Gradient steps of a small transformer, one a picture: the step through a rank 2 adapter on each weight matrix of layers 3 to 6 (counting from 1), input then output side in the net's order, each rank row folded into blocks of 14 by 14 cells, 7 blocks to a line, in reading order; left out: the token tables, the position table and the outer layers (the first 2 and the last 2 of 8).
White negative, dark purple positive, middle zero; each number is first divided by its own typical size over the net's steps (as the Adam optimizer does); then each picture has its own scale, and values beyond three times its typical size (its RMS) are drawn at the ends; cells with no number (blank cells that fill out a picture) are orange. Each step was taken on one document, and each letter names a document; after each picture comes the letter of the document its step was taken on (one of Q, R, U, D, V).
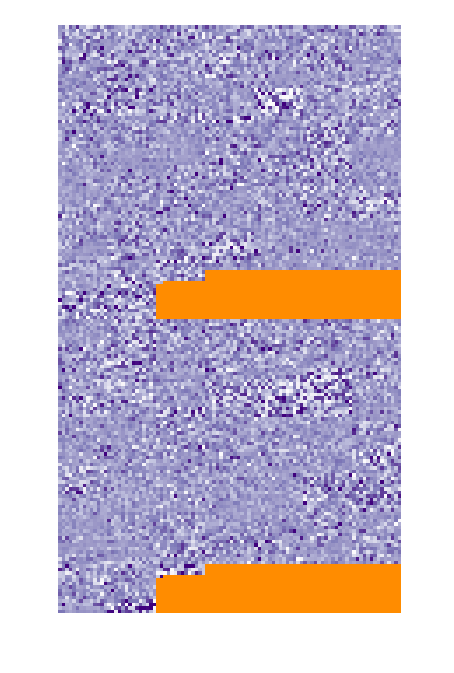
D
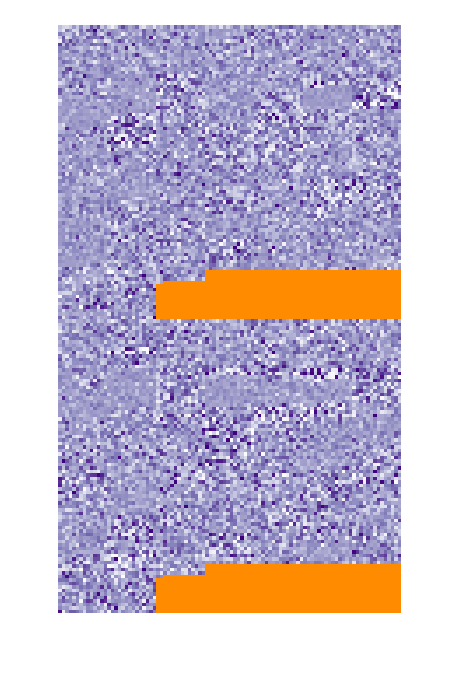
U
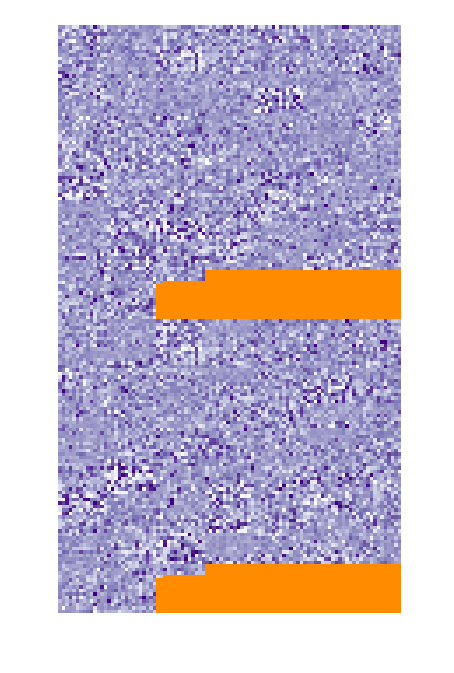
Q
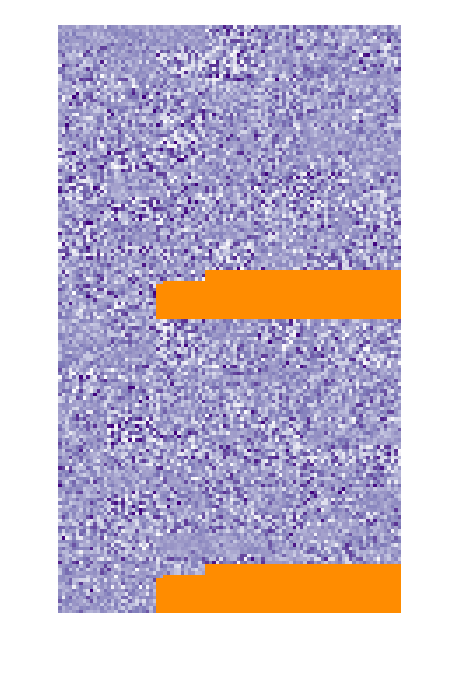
Q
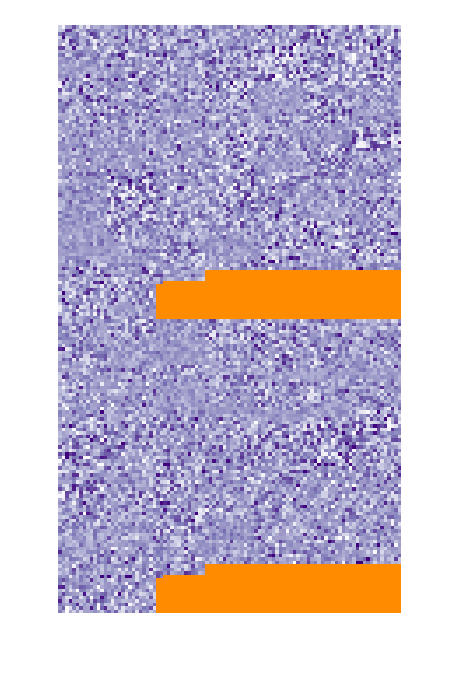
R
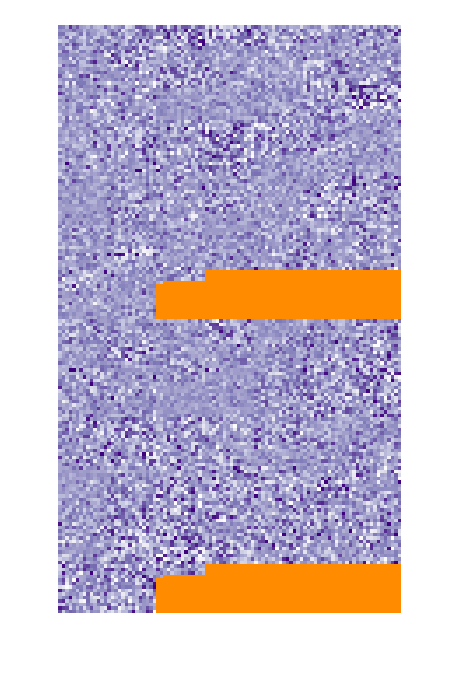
U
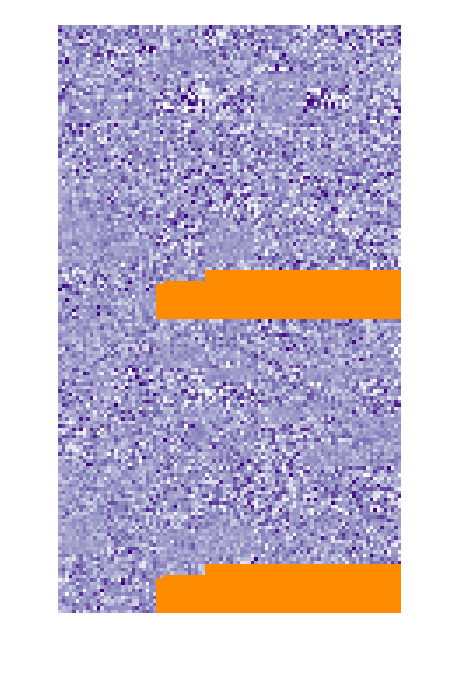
R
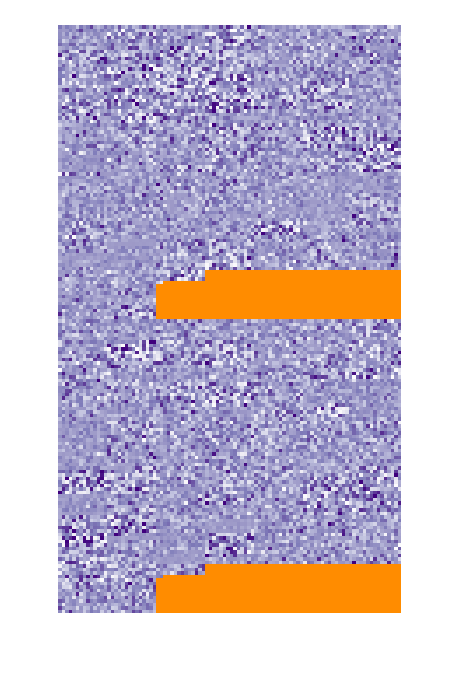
U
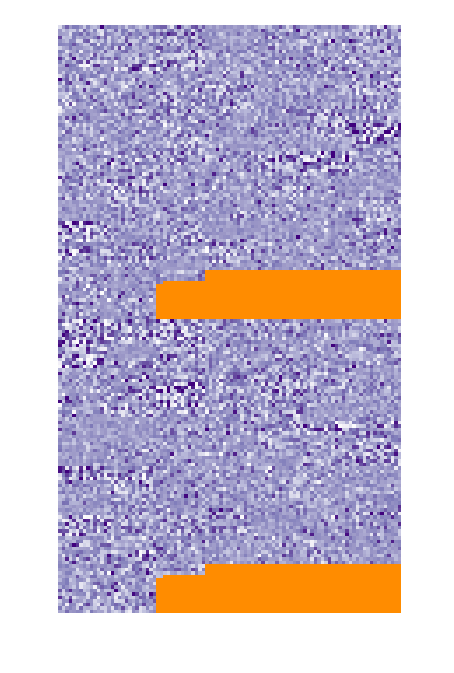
Q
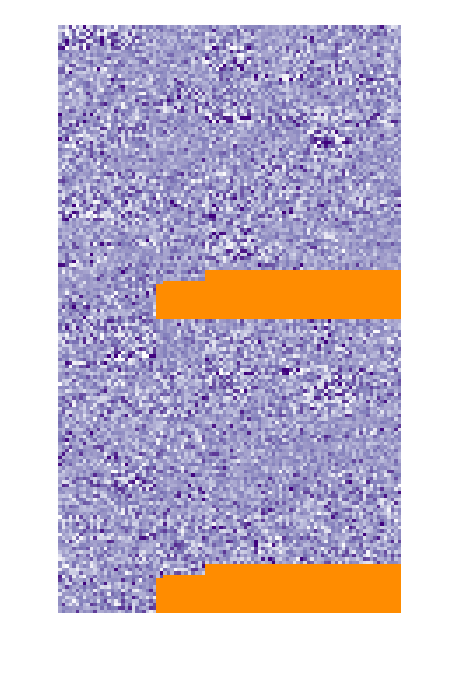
D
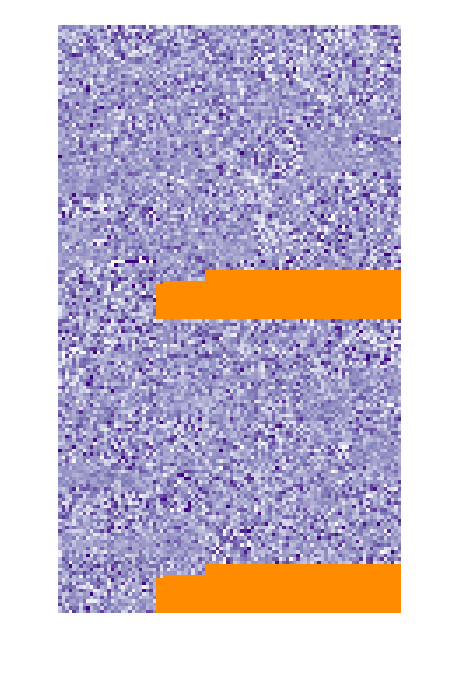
R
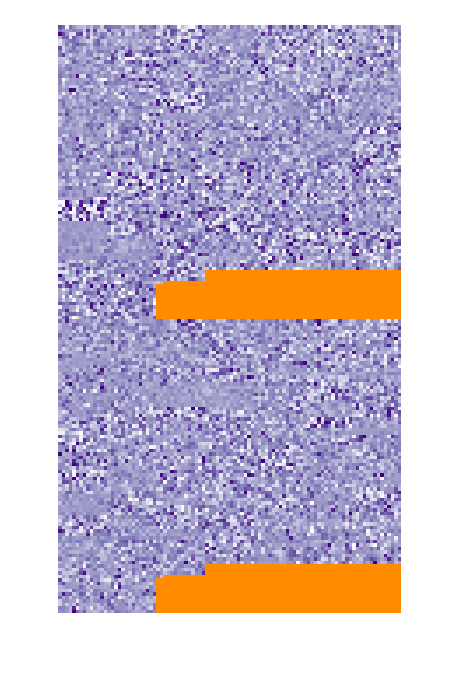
R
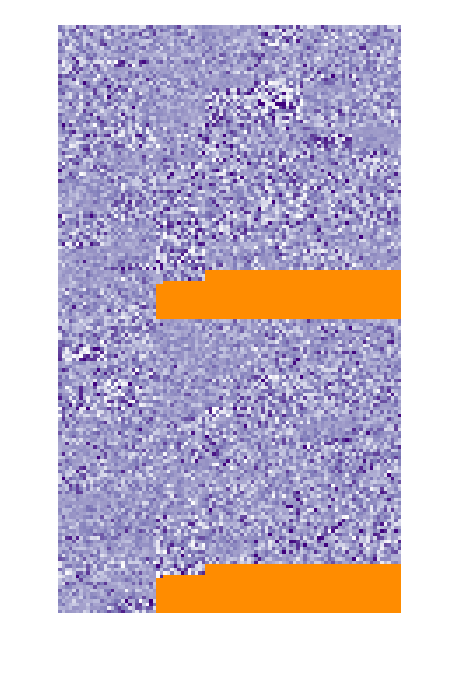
D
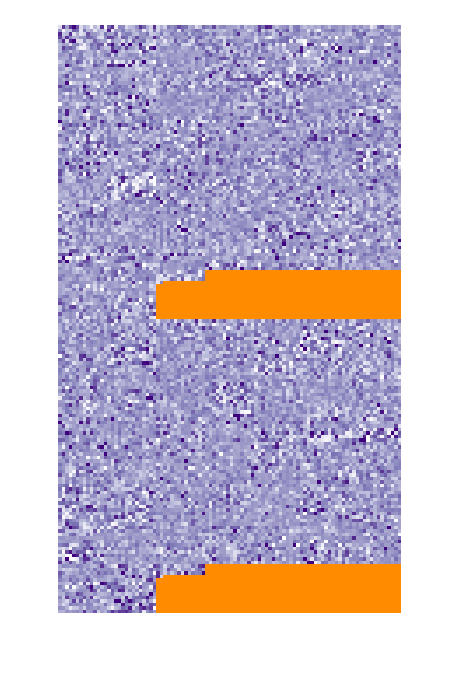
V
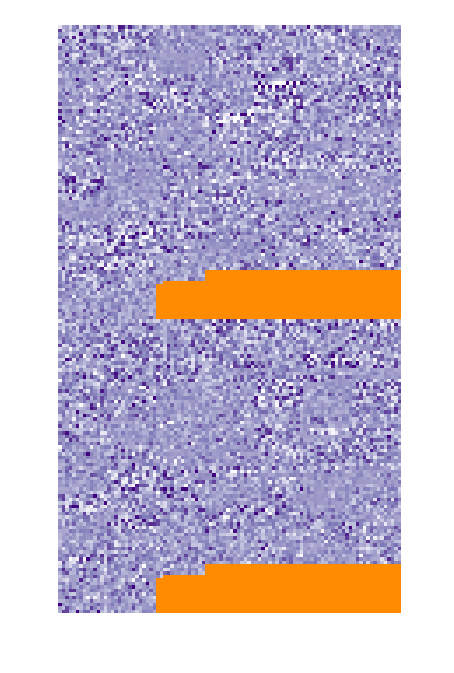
R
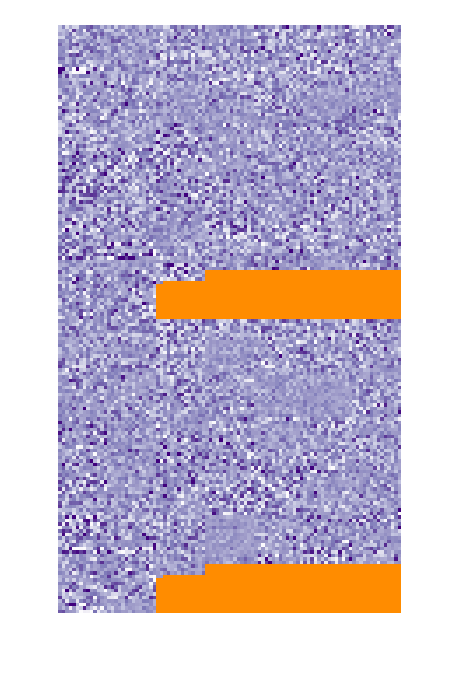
Q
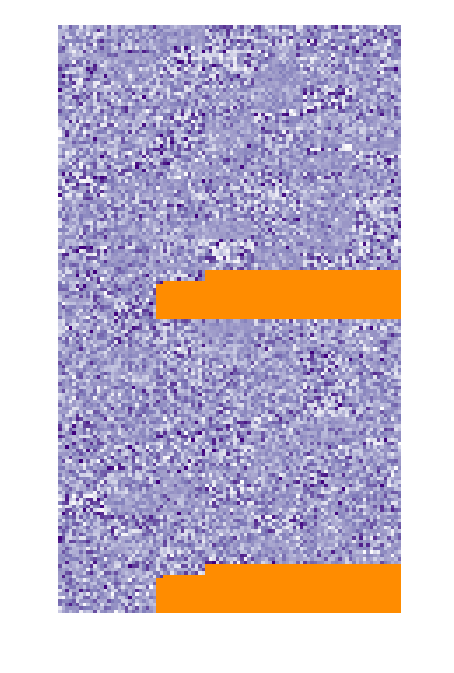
Q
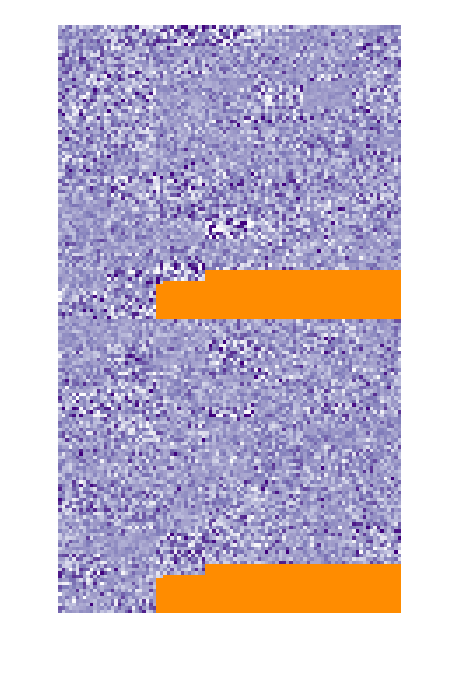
D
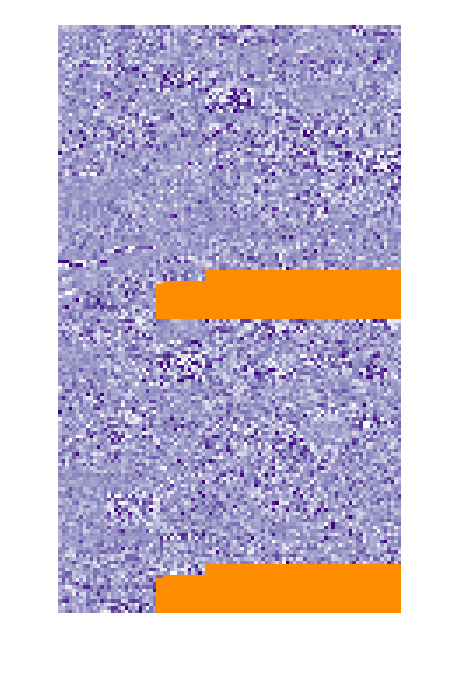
U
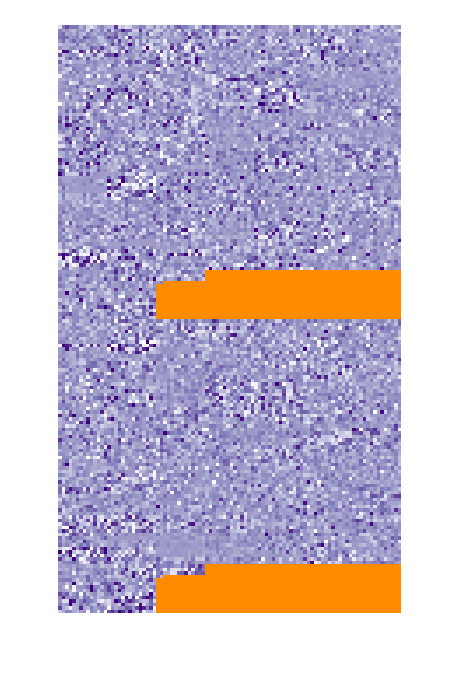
V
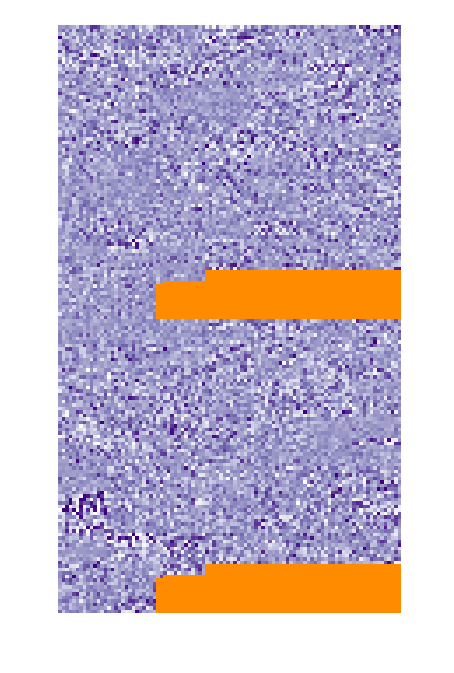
U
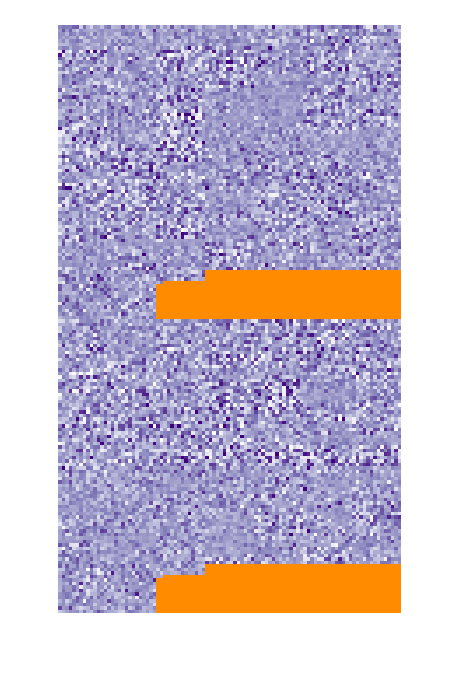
Q
